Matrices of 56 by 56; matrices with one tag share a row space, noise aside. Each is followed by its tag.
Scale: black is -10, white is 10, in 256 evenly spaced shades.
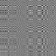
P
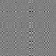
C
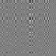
C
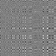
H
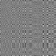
H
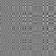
H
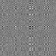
C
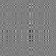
C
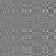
H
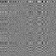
P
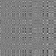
H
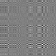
P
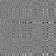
H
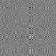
C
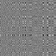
H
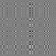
C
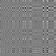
H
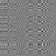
P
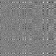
H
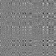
H
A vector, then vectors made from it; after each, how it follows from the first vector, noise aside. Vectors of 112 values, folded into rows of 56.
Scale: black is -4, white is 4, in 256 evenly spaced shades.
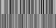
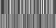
negated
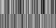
sign-scrambled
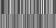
negated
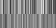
sign-scrambled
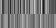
sign-scrambled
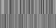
shrunk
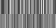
negated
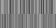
shrunk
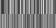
negated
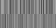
shrunk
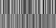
sign-scrambled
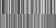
sign-scrambled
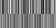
sign-scrambled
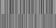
shrunk
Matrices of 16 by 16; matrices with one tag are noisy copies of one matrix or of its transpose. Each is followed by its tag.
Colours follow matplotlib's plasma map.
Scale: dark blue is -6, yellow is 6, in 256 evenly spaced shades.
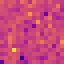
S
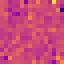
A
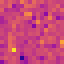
S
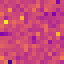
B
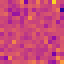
A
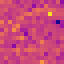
S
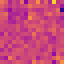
A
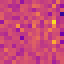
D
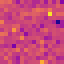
S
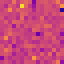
B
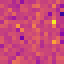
D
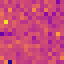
B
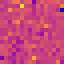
B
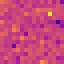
S
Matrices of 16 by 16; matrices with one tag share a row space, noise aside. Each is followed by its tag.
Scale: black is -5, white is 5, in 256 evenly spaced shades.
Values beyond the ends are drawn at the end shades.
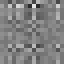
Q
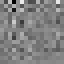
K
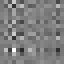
K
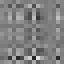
Q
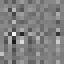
K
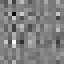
K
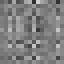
Q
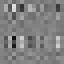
K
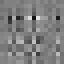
Q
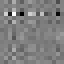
K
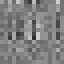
Q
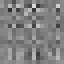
Q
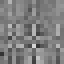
Q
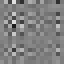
K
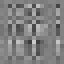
Q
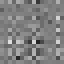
Q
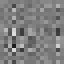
K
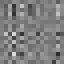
K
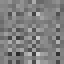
Q
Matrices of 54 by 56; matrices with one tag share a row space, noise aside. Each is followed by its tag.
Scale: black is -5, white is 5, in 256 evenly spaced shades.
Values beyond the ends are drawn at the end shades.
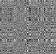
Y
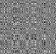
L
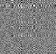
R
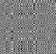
R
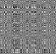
L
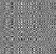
R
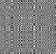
R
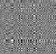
R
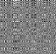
L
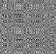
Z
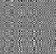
R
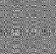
L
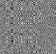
R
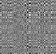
Y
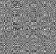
L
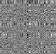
Y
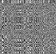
Z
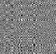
R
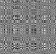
L
